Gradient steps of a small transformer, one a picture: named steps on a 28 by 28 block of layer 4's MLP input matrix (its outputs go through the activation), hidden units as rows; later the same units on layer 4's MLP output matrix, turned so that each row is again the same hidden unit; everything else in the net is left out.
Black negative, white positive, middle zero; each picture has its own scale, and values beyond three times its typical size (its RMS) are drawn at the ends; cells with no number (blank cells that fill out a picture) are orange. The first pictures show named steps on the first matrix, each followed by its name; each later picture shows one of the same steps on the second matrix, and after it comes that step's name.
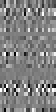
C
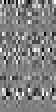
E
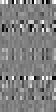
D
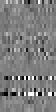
E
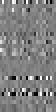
E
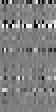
D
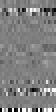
C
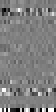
C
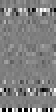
C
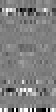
C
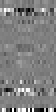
C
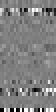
C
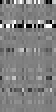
D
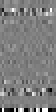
C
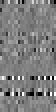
E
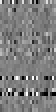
E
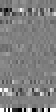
C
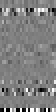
C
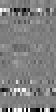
C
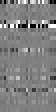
D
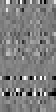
E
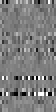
E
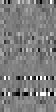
E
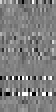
E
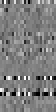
E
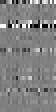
D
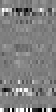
C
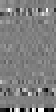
C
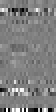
C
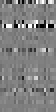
D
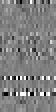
E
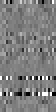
E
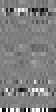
C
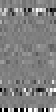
C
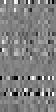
E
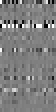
D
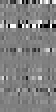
D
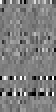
E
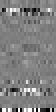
C
